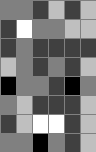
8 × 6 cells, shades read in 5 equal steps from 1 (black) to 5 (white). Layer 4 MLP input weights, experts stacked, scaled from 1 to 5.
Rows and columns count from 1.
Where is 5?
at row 2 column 2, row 7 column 3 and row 7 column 4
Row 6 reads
3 4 2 2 2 4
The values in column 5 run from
1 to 4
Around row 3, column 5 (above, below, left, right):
4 2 2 2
